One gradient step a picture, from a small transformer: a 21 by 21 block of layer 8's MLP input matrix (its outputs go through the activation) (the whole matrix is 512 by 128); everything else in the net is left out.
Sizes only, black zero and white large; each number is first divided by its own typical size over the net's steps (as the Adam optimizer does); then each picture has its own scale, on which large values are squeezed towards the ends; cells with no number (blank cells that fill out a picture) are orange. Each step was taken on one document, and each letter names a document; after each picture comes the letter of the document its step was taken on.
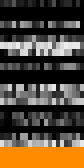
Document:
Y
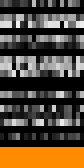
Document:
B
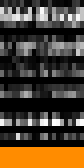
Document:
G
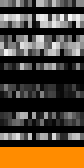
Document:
Y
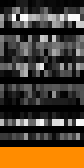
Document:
G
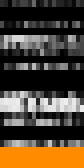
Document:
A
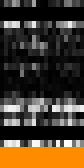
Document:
A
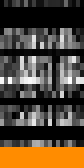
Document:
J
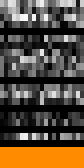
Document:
Y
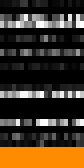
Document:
G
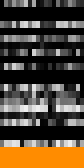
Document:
A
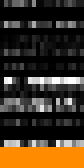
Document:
A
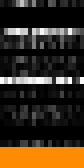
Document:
J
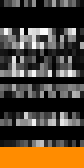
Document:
J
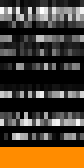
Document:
G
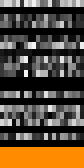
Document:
B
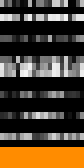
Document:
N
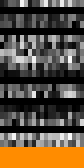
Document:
Y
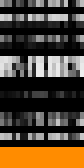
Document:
N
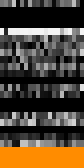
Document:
Y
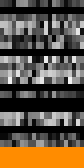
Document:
B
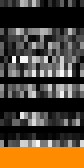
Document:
J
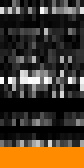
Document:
J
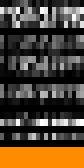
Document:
G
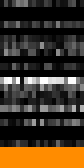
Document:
A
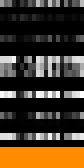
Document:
N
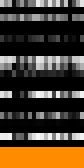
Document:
N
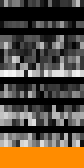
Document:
B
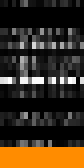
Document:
J
